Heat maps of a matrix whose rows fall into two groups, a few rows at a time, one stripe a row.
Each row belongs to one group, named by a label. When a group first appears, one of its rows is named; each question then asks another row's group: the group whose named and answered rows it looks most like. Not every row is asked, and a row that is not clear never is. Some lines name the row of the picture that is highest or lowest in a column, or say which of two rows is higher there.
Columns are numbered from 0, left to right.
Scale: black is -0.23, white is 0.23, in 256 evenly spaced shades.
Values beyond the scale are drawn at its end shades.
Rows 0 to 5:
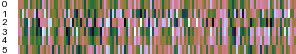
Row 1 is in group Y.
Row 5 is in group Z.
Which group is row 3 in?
Y
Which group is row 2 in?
Z
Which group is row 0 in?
Y
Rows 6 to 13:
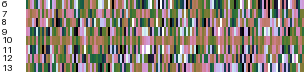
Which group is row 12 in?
Y
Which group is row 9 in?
Y
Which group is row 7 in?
Y
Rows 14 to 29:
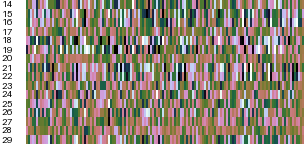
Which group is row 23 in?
Z
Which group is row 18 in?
Y
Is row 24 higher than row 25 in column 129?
No
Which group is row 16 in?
Y
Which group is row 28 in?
Z
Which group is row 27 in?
Y
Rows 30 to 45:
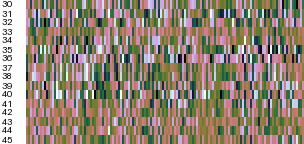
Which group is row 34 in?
Z
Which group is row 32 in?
Y
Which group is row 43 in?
Z
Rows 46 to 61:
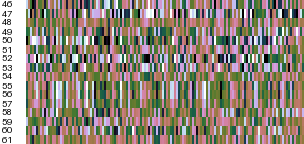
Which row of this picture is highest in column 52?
47
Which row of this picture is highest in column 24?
52
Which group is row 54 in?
Y
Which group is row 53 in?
Y
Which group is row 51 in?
Y
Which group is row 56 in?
Z
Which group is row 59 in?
Z
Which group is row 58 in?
Y
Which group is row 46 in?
Z
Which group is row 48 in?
Y
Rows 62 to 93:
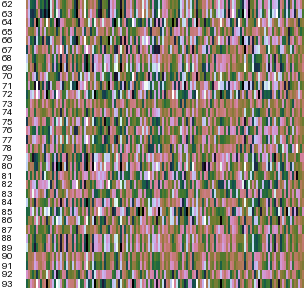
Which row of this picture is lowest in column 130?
85
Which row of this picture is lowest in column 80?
85
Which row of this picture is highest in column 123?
63
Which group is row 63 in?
Y
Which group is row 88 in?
Z
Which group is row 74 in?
Z
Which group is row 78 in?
Y
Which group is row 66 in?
Y
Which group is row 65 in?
Y
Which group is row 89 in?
Z
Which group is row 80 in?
Z
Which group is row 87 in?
Y
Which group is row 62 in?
Y
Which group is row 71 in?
Y
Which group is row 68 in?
Z
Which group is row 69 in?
Z
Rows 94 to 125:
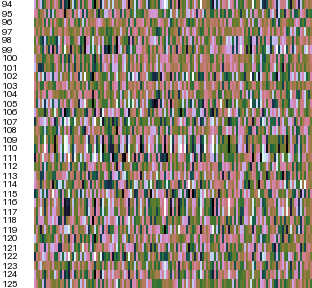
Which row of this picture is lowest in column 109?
111
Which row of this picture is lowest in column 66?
111
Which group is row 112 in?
Y
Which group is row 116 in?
Z
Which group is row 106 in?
Z
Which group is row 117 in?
Z
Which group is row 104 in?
Y
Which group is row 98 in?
Y
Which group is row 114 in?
Y
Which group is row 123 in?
Z
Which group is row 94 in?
Z
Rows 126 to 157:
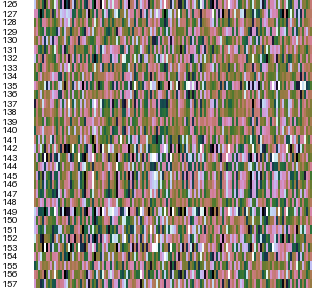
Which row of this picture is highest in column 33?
137
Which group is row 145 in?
Y
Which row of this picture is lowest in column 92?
127
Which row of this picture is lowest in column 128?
142
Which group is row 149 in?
Z
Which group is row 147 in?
Y
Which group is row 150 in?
Z
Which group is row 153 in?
Y
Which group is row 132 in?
Z
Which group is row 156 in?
Z
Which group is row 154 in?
Z
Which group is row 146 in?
Y
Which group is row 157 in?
Z
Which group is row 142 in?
Z
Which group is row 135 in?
Y
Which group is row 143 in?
Y
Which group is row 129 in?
Y
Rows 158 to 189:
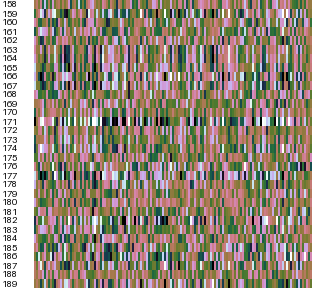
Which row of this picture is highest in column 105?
176
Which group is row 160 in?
Y
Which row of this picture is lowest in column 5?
177
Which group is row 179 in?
Y
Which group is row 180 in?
Z
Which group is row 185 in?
Y
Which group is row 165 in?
Z
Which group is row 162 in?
Z
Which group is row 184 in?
Z
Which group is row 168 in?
Y
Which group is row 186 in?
Y
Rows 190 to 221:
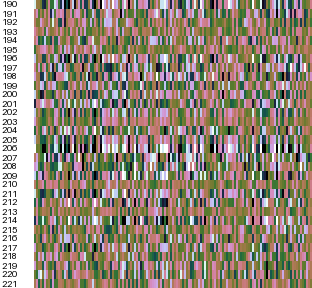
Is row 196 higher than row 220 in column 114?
No
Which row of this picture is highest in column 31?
214
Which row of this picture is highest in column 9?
192
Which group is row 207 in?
Y
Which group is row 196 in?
Z
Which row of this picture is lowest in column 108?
194
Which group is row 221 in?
Y
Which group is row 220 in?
Z
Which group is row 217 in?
Z
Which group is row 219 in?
Z
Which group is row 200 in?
Z
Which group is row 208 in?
Y
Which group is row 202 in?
Z
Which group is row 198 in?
Z
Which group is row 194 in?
Y
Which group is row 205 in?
Z
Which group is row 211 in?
Z
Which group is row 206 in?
Z
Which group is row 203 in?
Z
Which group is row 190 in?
Z
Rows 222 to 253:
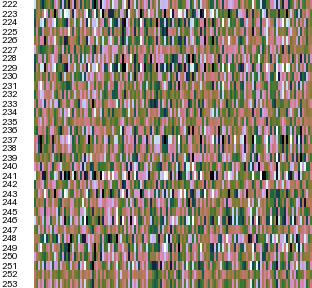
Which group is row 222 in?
Z
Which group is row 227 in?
Z
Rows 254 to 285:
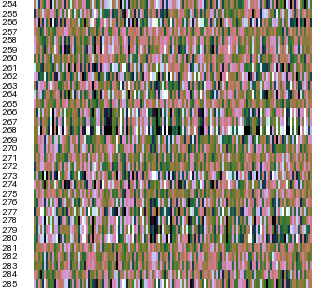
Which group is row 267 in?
Y
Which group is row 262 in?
Y
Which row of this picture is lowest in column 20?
261
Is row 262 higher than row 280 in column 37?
No
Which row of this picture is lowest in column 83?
268
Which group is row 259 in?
Z
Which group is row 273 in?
Y
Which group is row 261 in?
Z
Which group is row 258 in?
Z
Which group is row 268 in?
Y
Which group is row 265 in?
Z
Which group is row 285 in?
Z
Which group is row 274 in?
Z
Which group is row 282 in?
Y
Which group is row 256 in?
Y
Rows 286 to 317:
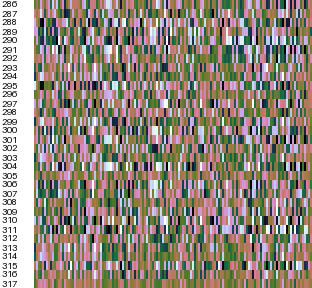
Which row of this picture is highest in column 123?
311
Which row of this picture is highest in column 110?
306
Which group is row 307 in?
Y
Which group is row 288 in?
Z
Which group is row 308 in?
Y
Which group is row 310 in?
Z
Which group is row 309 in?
Y
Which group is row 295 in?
Z
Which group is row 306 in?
Y
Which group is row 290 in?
Y
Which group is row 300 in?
Y
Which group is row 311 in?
Y
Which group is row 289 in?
Y
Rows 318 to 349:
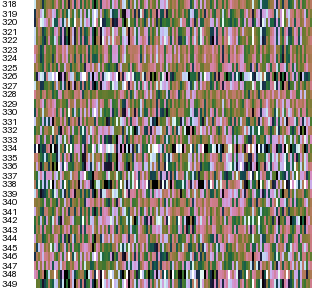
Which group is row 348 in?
Z
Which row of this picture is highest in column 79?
348
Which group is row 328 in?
Y
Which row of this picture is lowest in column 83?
338
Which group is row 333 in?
Y
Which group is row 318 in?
Z
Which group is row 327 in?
Z
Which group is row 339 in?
Z
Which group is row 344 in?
Z
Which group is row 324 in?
Z
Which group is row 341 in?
Z
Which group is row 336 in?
Y
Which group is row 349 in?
Z
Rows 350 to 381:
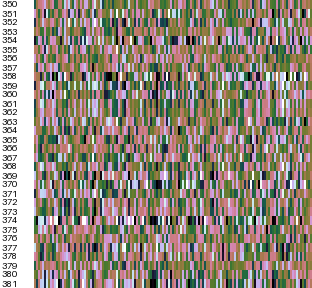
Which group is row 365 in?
Y
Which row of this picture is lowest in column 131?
358
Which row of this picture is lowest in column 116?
375
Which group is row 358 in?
Y
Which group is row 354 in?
Y
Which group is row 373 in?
Z
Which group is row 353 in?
Y
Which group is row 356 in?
Z
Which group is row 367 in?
Y
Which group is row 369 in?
Z
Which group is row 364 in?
Z
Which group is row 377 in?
Z
